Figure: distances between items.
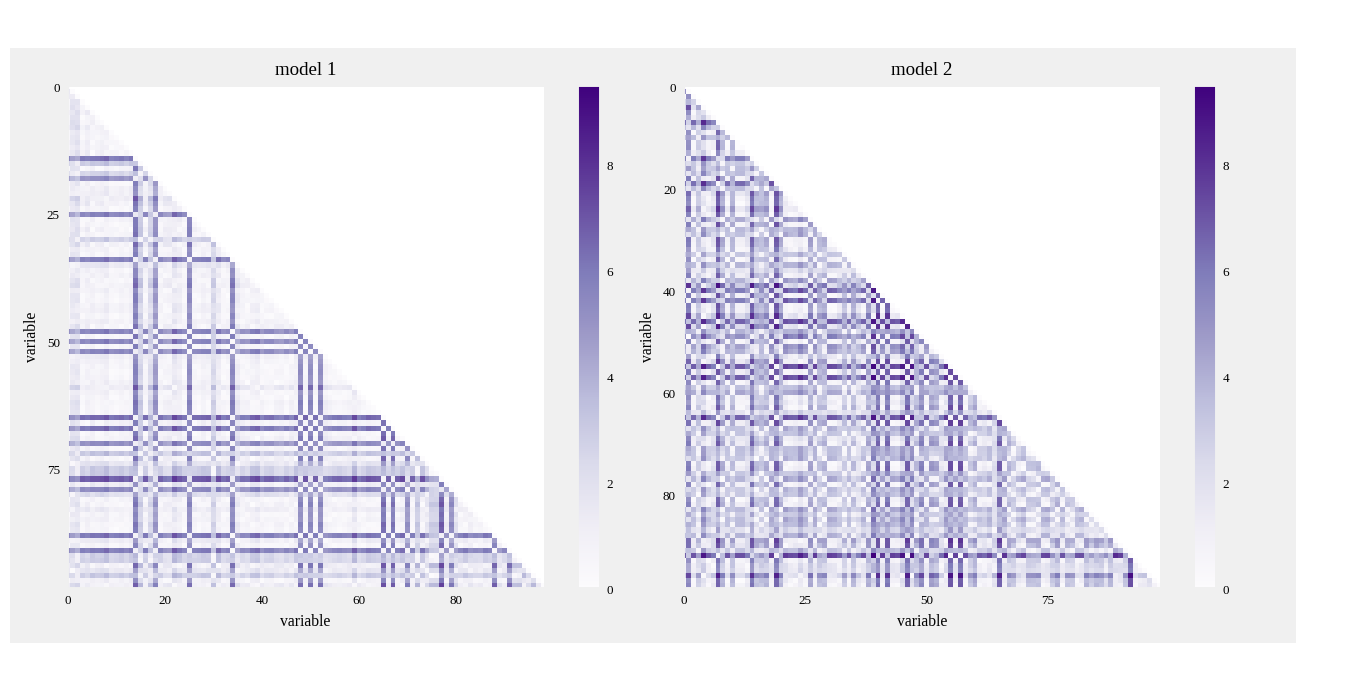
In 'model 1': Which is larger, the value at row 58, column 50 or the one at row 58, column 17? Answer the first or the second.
the first
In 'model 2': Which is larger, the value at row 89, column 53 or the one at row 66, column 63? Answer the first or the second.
the first
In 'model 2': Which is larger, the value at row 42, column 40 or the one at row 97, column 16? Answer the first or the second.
the second
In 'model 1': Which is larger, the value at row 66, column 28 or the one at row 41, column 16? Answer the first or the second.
the first
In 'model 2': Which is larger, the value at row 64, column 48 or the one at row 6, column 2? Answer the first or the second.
the first
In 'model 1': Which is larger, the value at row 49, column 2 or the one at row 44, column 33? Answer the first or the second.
the first
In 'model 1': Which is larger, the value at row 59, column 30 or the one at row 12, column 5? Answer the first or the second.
the first
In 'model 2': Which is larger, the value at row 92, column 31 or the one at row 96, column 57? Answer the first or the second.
the second
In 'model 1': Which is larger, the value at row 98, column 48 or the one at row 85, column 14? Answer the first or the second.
the first
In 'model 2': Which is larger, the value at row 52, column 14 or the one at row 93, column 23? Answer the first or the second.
the first
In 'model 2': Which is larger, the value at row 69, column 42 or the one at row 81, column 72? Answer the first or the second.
the first
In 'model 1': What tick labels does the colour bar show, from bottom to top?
0, 2, 4, 6, 8
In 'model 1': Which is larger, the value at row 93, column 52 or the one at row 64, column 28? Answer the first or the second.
the first
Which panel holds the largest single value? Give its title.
model 2
